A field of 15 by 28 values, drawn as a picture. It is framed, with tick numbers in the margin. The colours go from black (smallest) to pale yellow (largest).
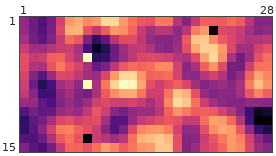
The field is mottled with small blotches. The centre is the ninth with the highest average. No row or column stands out. Four lone cells stand out: two far higher and two far lower than their neighbours.
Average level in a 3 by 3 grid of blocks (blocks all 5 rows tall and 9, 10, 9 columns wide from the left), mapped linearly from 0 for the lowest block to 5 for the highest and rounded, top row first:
123 | 052 | 031
